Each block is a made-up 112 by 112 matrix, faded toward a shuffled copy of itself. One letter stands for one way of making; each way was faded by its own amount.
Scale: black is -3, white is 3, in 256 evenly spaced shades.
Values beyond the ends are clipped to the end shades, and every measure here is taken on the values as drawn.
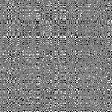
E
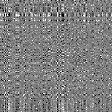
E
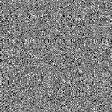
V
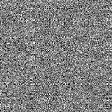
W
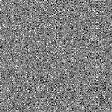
V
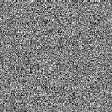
W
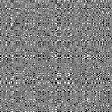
E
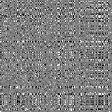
E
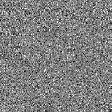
V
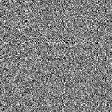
W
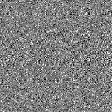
V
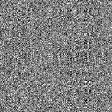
W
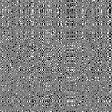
E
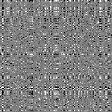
E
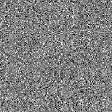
V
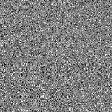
V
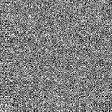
W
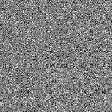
V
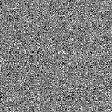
V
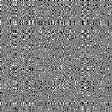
E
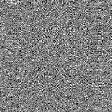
V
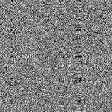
W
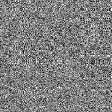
W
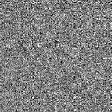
W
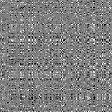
E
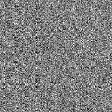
W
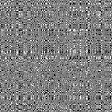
E
